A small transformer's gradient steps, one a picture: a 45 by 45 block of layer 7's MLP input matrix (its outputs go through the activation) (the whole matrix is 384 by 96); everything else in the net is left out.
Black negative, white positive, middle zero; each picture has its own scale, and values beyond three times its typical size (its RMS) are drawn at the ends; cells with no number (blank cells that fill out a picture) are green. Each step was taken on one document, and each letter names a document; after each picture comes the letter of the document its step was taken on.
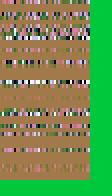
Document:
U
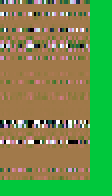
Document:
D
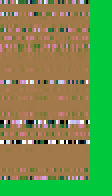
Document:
D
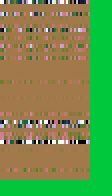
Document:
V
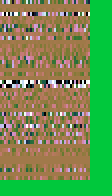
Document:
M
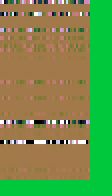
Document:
D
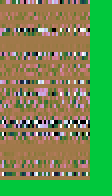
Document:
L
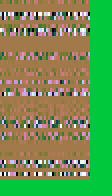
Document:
L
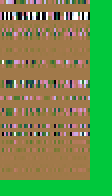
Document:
U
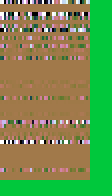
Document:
V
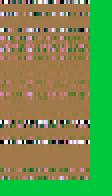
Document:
D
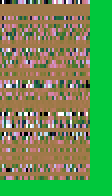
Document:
M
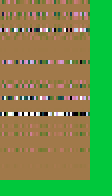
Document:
U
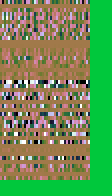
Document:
M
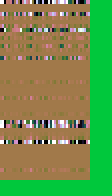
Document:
V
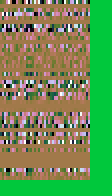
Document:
M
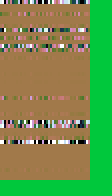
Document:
V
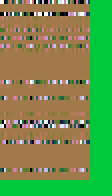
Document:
V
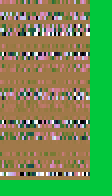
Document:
L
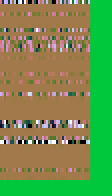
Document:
D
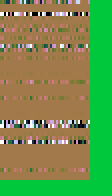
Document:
V
